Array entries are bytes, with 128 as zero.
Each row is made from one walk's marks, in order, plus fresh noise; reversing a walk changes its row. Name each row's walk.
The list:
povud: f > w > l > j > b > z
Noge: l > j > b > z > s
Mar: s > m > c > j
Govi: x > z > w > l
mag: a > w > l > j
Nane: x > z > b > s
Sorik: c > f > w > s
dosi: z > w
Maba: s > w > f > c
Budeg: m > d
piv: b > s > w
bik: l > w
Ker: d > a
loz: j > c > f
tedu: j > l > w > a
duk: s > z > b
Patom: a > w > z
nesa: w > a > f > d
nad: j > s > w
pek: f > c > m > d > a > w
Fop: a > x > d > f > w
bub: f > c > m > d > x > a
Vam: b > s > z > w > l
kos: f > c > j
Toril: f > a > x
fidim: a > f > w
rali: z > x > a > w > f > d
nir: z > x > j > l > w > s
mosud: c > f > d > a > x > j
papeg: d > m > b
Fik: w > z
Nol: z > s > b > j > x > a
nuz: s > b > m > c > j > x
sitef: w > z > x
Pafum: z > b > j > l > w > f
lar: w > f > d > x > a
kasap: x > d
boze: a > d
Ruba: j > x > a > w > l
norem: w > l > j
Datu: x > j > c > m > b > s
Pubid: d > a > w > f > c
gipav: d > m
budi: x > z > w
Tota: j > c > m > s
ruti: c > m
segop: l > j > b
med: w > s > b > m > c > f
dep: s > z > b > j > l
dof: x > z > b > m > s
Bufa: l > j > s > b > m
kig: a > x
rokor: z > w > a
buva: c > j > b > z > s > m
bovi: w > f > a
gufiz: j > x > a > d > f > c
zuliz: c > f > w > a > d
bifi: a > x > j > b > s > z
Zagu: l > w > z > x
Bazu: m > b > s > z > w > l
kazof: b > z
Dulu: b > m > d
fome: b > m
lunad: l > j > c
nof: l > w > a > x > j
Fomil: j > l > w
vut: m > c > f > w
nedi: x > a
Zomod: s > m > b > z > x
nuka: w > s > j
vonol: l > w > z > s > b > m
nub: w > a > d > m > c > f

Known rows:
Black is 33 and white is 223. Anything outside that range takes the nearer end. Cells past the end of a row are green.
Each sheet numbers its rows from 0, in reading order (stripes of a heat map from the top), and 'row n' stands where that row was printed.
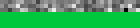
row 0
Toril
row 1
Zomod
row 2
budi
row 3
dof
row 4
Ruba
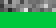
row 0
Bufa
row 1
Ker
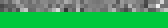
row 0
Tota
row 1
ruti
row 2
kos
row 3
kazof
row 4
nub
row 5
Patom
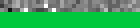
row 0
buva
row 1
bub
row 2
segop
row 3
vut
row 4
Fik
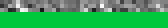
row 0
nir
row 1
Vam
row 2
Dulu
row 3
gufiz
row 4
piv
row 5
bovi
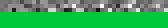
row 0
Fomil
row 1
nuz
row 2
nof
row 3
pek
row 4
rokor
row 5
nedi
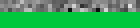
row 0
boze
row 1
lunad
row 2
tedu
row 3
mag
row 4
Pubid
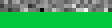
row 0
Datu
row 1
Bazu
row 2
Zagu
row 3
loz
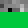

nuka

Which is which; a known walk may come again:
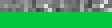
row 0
Budeg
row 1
fidim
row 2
Dulu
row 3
Patom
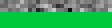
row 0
Fik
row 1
nad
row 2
Bazu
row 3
duk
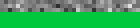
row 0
nesa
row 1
bik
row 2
Mar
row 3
Nane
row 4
dosi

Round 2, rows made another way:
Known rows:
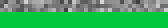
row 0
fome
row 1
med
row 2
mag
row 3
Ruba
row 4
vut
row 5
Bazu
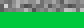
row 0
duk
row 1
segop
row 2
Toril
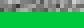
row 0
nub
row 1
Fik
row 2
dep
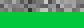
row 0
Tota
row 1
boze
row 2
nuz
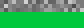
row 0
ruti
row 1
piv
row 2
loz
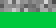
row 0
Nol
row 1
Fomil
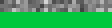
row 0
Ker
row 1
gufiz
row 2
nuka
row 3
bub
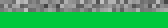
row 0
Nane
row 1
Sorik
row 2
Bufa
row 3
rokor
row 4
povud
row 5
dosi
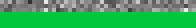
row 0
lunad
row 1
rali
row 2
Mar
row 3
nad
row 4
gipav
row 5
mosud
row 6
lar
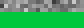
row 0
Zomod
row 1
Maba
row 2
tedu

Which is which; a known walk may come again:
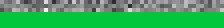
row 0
pek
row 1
Fop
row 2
rokor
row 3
mag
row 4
nesa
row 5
vonol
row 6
Bazu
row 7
Patom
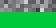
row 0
kazof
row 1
norem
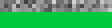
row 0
bik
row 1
fome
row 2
bifi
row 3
Govi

